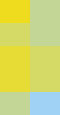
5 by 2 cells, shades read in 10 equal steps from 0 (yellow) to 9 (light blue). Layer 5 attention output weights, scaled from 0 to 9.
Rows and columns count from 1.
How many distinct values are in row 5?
2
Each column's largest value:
5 9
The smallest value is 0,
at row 1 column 1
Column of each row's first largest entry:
2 2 2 2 2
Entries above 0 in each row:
1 2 2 2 2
